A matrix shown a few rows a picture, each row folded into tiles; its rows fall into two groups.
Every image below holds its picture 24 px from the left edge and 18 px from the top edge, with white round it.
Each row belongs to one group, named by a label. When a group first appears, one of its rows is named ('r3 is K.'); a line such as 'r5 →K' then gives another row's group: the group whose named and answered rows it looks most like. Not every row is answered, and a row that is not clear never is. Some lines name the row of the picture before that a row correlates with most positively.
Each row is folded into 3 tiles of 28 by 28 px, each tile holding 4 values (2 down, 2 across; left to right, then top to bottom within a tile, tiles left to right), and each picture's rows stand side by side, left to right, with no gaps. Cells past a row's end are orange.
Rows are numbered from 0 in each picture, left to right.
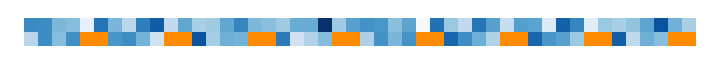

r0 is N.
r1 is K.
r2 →K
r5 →K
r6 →K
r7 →K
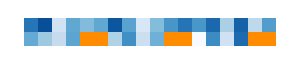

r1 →N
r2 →N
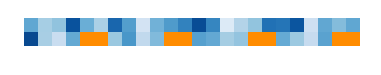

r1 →N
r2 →N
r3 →N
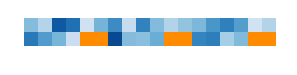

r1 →K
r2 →K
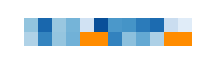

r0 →N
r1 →K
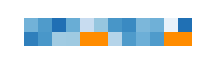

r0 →K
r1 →N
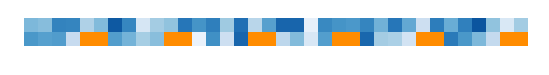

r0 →K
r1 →N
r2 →N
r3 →N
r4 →K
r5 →K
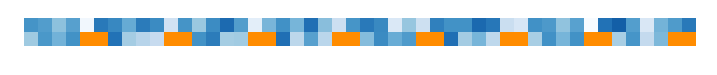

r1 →K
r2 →K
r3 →K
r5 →K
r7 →N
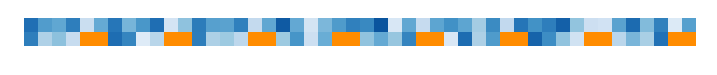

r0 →K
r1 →K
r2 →K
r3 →N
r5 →N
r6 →K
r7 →N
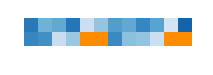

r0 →K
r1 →K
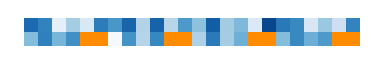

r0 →N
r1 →N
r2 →N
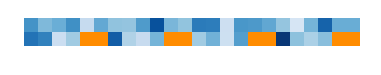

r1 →K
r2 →N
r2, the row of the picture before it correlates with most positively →1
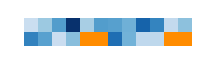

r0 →K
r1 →K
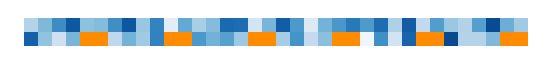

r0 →K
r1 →N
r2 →K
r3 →N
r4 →N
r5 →K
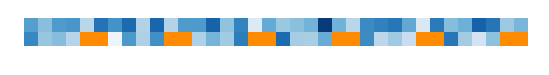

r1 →N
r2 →N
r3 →K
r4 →K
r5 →K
